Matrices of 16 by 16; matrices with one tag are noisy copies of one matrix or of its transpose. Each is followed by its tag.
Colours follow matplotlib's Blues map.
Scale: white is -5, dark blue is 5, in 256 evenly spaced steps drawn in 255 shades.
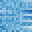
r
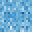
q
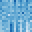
r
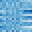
r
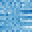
r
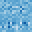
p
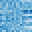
r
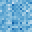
q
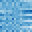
r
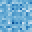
q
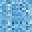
q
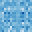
q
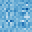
p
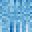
r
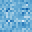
p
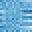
r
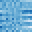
r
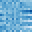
r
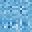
p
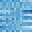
r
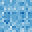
q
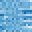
r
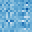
p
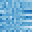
r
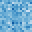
q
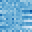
r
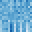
r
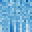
r
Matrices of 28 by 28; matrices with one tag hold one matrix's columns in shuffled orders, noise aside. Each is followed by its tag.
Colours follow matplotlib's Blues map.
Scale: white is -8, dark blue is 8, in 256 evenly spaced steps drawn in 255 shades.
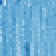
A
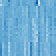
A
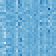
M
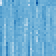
A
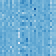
M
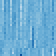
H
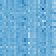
M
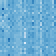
M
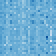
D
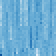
H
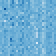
M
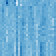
A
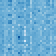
D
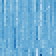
H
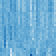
H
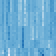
H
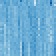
A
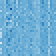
M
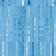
A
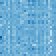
D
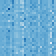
M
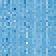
M
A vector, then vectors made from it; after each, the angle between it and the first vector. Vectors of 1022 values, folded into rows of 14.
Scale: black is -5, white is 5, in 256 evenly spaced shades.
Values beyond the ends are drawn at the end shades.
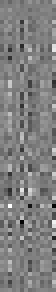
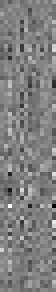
nearly parallel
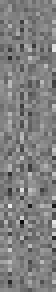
nearly parallel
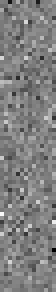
partly aligned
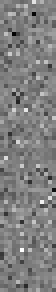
orthogonal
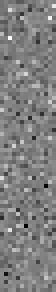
orthogonal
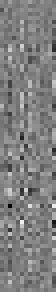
nearly opposite
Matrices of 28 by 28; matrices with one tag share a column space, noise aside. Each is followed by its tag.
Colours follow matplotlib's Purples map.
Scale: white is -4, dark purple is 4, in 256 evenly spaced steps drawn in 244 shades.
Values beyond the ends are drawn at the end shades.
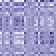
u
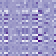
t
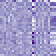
u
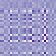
t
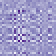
t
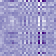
u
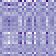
u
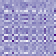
t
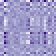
u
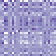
u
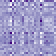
u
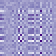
t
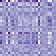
u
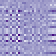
t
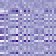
t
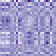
u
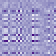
t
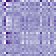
u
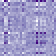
u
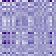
u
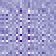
t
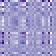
u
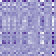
u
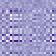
t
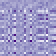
t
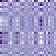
u
